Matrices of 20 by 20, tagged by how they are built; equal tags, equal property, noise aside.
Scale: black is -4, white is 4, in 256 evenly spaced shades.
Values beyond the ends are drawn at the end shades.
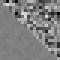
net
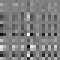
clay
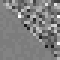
net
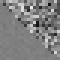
net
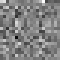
clay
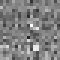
clay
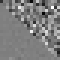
net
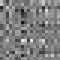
clay
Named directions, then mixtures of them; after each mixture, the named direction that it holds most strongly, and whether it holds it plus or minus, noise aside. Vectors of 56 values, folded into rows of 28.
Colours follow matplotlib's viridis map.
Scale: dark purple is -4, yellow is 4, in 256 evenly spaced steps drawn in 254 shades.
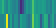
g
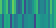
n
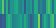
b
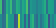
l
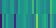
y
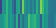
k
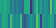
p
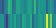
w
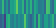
b, plus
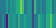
g, minus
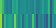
y, minus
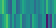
w, minus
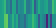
w, minus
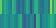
p, plus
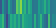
n, minus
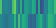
k, minus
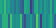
p, plus
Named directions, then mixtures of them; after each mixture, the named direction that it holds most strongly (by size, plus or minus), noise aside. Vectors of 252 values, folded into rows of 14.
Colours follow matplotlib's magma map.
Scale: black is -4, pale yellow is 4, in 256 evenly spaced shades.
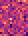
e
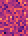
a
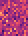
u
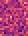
a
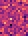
e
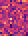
e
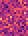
a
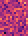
a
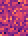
a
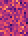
a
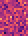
a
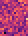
a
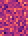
a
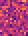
e
